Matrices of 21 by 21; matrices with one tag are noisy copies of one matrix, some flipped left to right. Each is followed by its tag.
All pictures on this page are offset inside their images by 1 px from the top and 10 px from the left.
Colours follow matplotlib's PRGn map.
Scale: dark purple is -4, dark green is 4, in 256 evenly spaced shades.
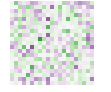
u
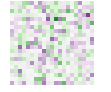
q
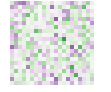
u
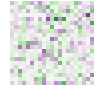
q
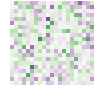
u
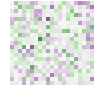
u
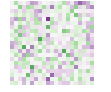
u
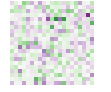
q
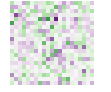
q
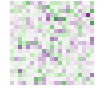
q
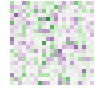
q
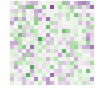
u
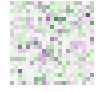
q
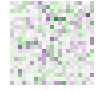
q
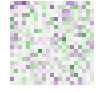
u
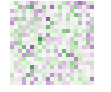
u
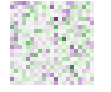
u
